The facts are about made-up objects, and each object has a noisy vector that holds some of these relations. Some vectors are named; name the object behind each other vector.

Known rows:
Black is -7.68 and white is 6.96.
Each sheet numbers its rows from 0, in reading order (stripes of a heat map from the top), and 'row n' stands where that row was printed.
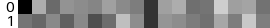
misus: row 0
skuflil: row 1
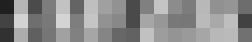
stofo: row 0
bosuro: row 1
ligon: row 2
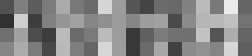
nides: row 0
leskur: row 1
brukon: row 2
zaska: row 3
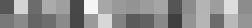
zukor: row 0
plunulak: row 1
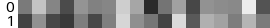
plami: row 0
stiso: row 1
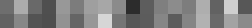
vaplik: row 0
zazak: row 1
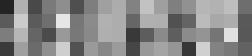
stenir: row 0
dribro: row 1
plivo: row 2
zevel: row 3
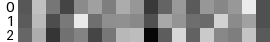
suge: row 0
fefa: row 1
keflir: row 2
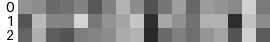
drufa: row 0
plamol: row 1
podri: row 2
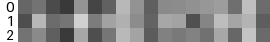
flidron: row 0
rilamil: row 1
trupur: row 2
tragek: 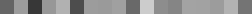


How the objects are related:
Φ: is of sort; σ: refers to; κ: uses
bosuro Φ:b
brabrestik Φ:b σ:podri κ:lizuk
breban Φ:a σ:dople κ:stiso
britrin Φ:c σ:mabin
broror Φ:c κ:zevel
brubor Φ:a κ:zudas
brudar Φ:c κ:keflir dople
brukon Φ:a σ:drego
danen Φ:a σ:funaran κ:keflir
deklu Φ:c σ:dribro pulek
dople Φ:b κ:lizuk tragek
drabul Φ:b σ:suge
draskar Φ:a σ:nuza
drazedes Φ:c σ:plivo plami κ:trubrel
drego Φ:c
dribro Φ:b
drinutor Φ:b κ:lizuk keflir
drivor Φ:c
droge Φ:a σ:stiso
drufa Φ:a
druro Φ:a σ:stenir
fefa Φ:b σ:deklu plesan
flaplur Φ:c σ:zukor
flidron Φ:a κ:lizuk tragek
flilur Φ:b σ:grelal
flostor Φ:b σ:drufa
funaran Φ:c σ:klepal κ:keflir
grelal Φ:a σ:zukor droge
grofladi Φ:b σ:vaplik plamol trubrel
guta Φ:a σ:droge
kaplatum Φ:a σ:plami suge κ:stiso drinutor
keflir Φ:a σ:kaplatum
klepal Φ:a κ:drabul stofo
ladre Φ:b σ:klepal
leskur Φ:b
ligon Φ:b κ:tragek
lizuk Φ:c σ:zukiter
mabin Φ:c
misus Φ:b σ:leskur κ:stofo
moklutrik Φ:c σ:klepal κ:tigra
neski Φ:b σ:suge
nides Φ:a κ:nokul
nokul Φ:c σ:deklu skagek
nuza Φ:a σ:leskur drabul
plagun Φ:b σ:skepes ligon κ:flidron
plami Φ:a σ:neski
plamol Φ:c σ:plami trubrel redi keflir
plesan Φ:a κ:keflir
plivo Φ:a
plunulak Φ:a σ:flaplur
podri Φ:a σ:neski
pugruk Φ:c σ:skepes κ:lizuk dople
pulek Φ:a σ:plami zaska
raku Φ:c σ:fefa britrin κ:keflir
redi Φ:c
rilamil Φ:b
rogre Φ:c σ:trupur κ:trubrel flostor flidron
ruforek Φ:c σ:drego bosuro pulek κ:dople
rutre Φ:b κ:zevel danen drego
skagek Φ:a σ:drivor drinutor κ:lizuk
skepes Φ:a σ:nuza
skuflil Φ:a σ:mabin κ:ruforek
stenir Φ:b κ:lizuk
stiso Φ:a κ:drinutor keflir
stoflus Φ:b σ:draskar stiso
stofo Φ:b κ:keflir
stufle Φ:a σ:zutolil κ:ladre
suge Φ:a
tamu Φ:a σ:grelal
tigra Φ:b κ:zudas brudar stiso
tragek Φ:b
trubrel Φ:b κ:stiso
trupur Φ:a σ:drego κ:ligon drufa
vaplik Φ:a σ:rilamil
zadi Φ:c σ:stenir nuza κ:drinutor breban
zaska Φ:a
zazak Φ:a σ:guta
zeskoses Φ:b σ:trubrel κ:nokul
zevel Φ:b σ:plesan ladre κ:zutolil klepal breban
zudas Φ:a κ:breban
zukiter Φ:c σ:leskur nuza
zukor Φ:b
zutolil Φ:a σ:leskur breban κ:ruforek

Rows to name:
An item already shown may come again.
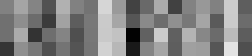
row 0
zaska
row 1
trupur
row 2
keflir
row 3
kaplatum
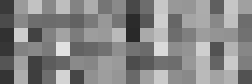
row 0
broror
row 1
breban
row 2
drabul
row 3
funaran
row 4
draskar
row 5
drinutor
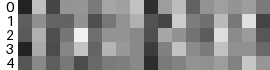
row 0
drabul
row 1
plesan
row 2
fefa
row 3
stofo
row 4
zutolil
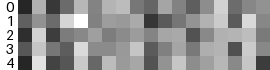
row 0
stoflus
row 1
nokul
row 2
leskur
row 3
redi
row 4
trubrel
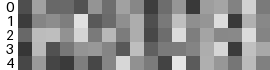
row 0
nuza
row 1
raku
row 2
drego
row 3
zukiter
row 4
stiso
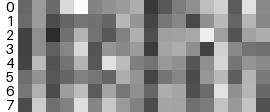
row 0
nokul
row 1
druro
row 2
lizuk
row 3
zevel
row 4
flilur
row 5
druro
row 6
ladre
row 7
bosuro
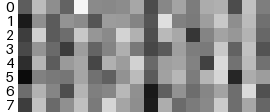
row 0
deklu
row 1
plagun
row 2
neski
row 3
brubor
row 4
rutre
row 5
zadi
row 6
pulek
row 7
grofladi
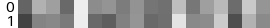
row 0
mabin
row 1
funaran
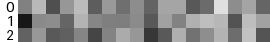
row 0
ladre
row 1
pugruk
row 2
zudas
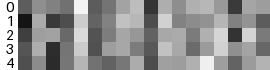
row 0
ruforek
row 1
brabrestik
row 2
rogre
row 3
flostor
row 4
lizuk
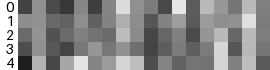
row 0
stiso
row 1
drufa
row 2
druro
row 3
stufle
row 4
zeskoses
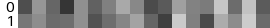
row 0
brubor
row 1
klepal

